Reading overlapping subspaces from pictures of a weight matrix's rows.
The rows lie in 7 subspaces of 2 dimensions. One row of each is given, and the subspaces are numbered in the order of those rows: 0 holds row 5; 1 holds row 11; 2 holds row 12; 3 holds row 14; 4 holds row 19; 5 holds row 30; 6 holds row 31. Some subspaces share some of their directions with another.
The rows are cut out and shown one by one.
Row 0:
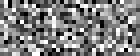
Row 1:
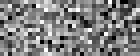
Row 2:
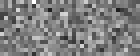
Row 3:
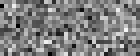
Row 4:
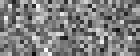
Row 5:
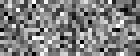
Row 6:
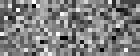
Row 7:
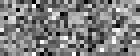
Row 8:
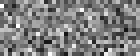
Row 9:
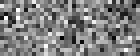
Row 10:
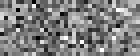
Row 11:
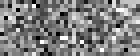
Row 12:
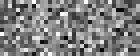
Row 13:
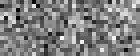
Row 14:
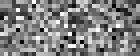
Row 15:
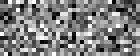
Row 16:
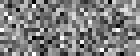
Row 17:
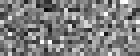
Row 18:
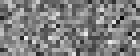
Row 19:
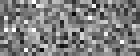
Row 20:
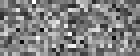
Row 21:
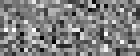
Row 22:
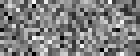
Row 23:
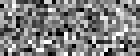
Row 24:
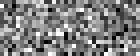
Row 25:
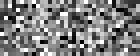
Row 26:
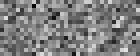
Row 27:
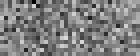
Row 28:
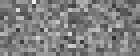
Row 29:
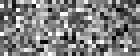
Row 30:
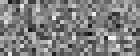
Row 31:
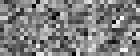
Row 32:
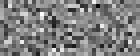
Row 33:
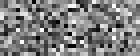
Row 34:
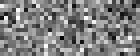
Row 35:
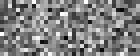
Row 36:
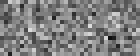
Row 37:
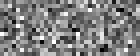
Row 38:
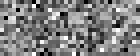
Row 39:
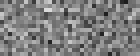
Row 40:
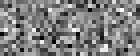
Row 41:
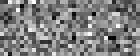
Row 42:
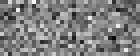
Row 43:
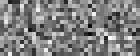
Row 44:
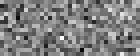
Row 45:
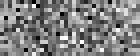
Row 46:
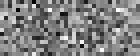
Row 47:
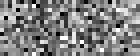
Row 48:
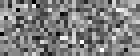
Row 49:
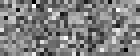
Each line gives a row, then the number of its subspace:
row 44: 2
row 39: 1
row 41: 5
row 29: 0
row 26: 6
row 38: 6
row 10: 3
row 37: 4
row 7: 6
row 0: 3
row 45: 4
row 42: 5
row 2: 1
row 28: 3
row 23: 0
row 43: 5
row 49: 6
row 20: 3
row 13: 2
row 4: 5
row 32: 3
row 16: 0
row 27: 4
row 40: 4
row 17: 1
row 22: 0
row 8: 0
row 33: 3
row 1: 1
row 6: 1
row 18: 6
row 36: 5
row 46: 1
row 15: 5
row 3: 0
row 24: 0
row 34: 2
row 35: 2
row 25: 2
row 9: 2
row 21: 4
